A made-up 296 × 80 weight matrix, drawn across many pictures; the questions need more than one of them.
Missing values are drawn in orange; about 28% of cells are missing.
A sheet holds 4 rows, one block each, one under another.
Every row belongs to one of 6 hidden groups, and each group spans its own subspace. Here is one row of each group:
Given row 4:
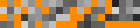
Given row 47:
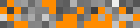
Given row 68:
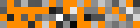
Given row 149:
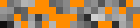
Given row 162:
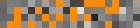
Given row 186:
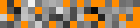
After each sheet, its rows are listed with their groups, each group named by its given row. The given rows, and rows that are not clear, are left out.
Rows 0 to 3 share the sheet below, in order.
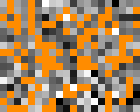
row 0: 47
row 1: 47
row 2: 149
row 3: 186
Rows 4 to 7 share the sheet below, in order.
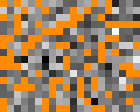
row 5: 47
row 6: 47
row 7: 149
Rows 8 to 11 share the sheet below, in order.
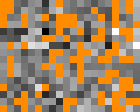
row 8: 47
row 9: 47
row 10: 68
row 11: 4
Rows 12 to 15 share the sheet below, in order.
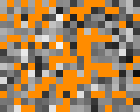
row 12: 4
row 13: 4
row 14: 4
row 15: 162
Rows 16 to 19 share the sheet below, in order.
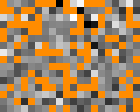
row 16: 162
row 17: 149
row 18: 149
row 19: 4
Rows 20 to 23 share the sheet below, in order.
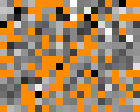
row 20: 149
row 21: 68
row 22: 186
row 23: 68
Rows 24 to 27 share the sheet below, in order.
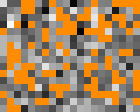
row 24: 186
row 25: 68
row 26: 68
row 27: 4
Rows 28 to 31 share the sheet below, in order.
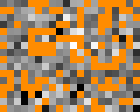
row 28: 4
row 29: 162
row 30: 4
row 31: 68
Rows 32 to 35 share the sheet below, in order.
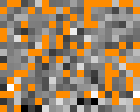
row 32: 4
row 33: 186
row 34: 162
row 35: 186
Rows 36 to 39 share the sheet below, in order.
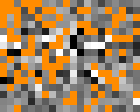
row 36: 68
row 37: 68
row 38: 149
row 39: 4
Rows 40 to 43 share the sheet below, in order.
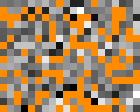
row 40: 162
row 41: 4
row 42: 47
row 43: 186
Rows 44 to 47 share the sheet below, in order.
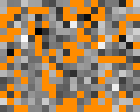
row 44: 149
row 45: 68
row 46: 47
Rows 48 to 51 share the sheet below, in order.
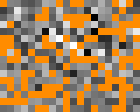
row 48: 149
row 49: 47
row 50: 47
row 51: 4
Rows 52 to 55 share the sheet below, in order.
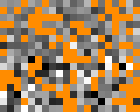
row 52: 4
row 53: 47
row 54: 68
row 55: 186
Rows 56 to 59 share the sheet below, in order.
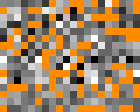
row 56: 68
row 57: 186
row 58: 162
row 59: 68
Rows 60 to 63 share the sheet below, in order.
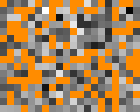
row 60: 68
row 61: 68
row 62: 4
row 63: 47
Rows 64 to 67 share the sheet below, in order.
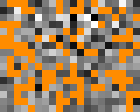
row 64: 149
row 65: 4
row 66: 149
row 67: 4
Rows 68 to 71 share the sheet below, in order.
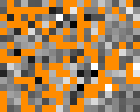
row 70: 186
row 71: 68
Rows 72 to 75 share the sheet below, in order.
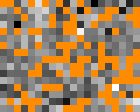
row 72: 162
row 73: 68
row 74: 47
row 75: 47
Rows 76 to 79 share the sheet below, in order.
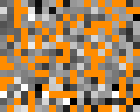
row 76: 4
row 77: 4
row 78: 162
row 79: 4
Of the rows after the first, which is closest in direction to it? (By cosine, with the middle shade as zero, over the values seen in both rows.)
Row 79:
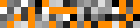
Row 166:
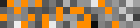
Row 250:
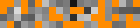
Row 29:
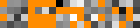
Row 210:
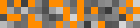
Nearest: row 250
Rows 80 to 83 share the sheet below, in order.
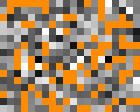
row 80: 68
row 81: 47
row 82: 68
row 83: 47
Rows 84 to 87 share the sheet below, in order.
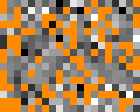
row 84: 162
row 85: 186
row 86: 162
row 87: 68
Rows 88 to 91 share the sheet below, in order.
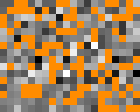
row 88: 4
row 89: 149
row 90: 4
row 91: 162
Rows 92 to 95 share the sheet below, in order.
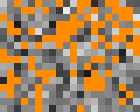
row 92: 162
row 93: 4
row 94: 149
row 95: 162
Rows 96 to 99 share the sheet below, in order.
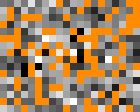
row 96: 186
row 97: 68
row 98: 68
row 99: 47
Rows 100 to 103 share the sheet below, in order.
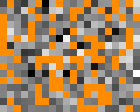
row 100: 47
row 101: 186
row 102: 4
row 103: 47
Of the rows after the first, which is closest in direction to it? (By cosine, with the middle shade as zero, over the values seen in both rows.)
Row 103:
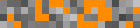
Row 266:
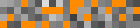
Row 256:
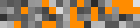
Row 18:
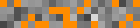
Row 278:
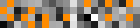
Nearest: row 256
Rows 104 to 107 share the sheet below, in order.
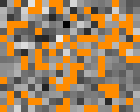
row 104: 186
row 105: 4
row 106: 68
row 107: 47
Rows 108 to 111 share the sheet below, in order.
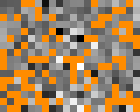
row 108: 47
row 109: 162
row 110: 162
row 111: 4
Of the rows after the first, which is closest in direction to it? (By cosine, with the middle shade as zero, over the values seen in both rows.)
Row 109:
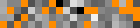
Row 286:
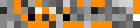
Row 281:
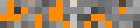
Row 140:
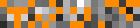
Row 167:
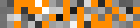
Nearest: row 281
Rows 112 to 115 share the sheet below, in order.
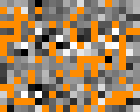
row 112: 68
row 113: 4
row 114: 68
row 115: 68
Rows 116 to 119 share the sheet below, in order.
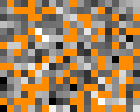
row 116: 47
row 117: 68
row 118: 4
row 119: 149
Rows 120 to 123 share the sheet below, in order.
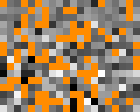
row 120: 162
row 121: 4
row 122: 186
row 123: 149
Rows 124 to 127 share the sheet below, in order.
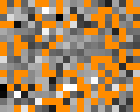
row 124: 68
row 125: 47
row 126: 162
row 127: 186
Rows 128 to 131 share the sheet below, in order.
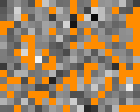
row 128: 149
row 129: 186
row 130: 4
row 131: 162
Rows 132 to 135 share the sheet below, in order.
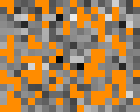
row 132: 4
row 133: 47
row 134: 162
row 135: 68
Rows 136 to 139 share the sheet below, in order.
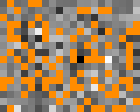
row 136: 186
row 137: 68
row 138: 68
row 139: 162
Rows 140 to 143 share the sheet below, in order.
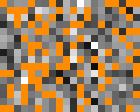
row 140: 68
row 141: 149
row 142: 186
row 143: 149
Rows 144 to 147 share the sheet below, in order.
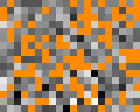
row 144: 149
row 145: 162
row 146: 149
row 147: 149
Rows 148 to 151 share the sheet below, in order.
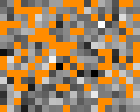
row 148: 4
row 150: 186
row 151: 186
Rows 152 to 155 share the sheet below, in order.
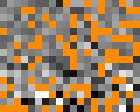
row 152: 162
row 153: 149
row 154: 47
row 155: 4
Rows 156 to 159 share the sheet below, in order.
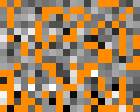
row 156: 4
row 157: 186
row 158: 149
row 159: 186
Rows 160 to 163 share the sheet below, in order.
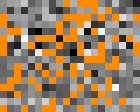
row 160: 47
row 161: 68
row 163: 47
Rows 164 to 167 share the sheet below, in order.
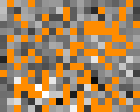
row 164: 186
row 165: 186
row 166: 162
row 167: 68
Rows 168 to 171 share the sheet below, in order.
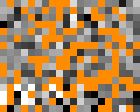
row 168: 149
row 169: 4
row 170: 4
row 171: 186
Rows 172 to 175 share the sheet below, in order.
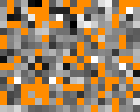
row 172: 68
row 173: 149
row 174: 162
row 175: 68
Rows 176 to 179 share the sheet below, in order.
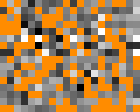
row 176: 186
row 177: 68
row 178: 149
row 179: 68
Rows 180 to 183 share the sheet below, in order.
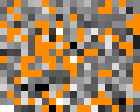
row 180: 68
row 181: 47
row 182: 186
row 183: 149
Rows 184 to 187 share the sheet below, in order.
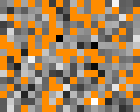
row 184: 47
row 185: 186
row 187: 186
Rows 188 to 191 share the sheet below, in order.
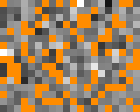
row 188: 68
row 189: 149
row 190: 186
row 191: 149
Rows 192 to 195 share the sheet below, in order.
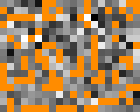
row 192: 149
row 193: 68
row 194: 47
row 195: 186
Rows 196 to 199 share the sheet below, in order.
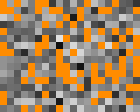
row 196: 47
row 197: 4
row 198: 162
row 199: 4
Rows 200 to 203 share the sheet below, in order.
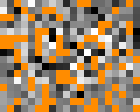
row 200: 186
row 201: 47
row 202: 68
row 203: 162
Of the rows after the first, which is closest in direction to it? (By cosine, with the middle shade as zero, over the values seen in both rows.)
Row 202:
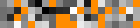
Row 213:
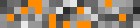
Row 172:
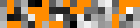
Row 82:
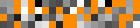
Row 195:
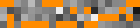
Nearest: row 172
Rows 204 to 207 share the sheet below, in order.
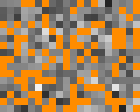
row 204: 68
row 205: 47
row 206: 162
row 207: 4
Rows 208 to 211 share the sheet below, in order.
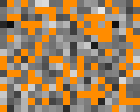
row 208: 149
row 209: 149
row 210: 47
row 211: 186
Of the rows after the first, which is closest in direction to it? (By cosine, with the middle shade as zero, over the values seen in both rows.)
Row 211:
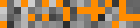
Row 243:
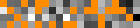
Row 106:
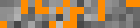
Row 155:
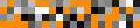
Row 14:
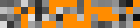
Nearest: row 243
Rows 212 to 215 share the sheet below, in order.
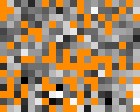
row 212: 186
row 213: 186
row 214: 186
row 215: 47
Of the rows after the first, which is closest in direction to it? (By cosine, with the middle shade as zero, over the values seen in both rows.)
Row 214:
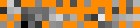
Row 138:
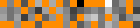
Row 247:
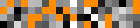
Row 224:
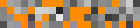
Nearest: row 224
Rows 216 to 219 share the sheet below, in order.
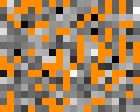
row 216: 186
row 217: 162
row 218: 47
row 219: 4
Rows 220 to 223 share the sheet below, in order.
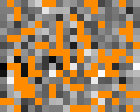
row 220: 68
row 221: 162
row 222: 186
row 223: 186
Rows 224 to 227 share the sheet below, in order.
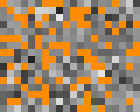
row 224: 4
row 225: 68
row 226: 186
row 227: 68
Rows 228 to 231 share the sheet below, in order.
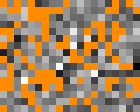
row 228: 68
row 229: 149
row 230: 186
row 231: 4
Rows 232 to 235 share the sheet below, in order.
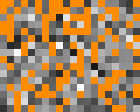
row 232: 4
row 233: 68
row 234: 186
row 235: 68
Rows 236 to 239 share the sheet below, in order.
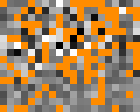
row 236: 162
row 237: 68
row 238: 68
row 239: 186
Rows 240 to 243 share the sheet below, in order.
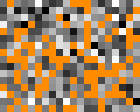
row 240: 4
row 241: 149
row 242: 47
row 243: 4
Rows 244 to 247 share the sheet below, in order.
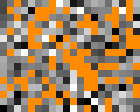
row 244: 162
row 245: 4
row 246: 149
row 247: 149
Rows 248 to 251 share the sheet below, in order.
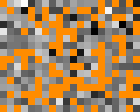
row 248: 47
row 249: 162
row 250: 149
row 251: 4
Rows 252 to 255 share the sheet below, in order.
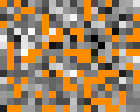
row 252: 47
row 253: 186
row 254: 47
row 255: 149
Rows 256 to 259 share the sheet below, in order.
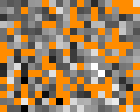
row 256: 47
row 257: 149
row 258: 186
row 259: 4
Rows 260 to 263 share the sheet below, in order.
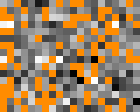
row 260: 149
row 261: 68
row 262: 162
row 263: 4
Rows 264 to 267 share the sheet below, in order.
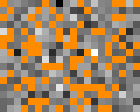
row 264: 162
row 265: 162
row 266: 47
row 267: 162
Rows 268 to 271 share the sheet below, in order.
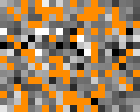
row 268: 47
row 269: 162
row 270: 162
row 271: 149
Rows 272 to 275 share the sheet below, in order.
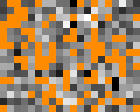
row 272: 149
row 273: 162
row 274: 149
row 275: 47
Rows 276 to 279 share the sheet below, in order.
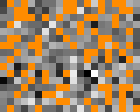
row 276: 162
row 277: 47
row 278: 149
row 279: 4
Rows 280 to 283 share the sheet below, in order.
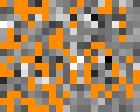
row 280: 149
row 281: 149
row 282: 68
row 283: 186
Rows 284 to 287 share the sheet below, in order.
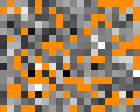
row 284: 68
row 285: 186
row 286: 4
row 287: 68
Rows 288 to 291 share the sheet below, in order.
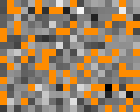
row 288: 162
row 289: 68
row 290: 186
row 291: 68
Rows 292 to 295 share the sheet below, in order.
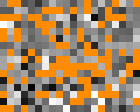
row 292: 149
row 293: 186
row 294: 47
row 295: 186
